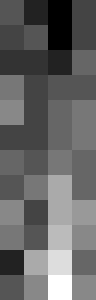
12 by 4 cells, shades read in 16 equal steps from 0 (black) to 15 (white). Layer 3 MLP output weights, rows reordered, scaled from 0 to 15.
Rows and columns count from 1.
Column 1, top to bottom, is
5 4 3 7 8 4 6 5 8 7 2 5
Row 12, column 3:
15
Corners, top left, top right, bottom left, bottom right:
5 4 5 8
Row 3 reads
3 3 2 6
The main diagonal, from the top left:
5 5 2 5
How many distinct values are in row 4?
3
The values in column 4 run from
4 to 9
